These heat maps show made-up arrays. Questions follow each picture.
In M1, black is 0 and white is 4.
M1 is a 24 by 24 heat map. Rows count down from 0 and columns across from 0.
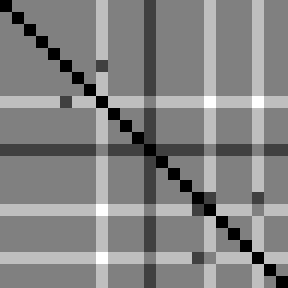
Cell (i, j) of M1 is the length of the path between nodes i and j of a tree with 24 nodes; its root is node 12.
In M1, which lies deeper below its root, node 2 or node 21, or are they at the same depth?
node 21
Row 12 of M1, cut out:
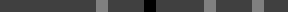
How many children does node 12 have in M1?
20
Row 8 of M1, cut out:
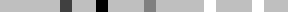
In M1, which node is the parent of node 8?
5
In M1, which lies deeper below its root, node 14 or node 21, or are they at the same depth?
node 21
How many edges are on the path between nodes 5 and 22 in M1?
2
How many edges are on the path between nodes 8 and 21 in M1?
4
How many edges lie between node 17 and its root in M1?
2
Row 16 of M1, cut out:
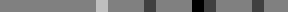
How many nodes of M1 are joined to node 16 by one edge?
3
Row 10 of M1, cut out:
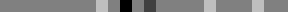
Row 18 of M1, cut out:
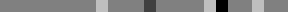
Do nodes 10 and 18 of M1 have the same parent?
yes
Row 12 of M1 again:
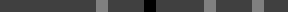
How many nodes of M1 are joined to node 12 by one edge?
20
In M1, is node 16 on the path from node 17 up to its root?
yes
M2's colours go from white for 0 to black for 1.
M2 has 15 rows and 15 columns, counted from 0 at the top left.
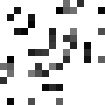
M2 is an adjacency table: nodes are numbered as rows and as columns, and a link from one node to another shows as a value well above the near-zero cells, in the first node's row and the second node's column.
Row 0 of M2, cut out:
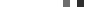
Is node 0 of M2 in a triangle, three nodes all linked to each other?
no
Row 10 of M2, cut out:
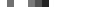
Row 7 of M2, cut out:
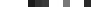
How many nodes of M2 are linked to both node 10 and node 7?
3
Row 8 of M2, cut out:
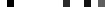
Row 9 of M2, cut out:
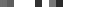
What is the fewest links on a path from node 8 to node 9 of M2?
1
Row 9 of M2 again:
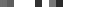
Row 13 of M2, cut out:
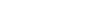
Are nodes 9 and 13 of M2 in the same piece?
no
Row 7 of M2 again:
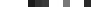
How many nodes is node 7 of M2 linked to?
5
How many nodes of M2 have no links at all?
1
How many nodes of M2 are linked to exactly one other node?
2
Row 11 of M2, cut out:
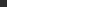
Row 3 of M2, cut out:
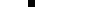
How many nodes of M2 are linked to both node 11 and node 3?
0
